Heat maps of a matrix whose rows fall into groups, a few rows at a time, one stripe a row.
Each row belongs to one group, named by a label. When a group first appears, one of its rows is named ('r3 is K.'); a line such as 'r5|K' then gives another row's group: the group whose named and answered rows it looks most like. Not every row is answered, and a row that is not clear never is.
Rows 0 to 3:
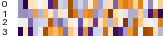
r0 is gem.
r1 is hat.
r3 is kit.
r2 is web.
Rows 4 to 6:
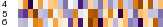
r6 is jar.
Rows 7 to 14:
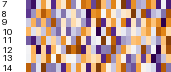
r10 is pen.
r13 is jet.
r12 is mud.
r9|web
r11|gem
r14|hat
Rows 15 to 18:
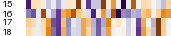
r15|gem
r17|pen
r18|pen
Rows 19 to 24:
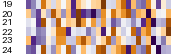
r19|hat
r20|mud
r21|jet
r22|web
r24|hat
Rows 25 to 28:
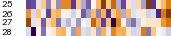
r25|gem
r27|pen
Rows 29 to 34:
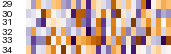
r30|hat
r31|web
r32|web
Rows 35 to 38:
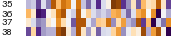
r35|kit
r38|kit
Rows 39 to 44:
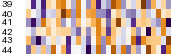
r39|kit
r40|kit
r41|hat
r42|jar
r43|web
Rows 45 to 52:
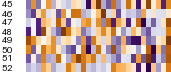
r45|web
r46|gem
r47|jet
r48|gem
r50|web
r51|jet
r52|jar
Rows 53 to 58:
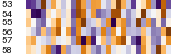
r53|hat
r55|jet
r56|mud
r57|mud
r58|pen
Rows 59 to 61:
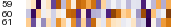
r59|jet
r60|jar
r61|jar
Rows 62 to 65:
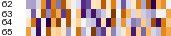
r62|gem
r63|mud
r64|mud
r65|jet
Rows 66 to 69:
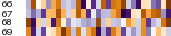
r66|mud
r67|kit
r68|jar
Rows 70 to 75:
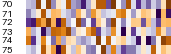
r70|jar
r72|gem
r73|kit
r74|jar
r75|gem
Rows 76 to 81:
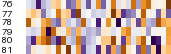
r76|web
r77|kit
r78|pen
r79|mud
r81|mud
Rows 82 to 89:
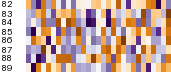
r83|jar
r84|jar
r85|gem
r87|hat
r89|jar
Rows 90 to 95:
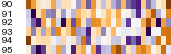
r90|pen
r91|hat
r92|hat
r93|jar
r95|kit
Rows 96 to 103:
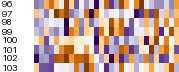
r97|jet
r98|gem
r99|gem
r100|web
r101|kit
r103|kit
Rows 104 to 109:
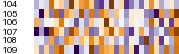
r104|gem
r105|jar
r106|web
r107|gem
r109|web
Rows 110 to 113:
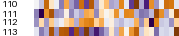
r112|jet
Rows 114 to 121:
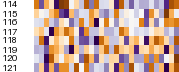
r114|mud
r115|pen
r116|jar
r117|kit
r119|hat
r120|jet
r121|mud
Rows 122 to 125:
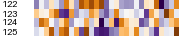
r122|jet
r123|pen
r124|mud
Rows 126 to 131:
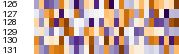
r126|web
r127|hat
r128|mud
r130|web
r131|web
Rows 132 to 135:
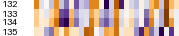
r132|pen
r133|pen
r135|jet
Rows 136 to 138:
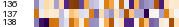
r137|pen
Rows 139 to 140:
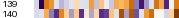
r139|hat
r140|mud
